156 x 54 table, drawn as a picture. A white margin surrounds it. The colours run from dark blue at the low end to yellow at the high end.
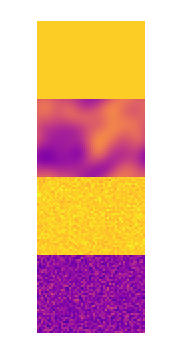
It is made of 4 by 1 panels. Panel 1,1: very high, flat. Panel 2,1: middling, smooth, strong in contrast. Panel 3,1: very high, fine-grained, faint in contrast. Panel 4,1: low, fine-grained.
